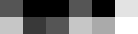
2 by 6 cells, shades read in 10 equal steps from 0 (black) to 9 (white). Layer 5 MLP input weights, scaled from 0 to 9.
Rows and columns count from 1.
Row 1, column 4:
3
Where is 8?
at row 1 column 6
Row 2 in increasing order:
2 3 6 7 7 9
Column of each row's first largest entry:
6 6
